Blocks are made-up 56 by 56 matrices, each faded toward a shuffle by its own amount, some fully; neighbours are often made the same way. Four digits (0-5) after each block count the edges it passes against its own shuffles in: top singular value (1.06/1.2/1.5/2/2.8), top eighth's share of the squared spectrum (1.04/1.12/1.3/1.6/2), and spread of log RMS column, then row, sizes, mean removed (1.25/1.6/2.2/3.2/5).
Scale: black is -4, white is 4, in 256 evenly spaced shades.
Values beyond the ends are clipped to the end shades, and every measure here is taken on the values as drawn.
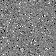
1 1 0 0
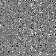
1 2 2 1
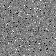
0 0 0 0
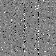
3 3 2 0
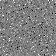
0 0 0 0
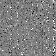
2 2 2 0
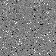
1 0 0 0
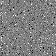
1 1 1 0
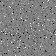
0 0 0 0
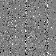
2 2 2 0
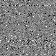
1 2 0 2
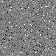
0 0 0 0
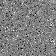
0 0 0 0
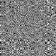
4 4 2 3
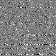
2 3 0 3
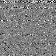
2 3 0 3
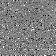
1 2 0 2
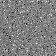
0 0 0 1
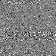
2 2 0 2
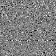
1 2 0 2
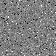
0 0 0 0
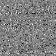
1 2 0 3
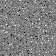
1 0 0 0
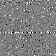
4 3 0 1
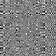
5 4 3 3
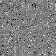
3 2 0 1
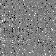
3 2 1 0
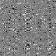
4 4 2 2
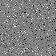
0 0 0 0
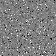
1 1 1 0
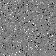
2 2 0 0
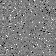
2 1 0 0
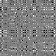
5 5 3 3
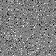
3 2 0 1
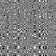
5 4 3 3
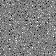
2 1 0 0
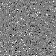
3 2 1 0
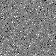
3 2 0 0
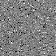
3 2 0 0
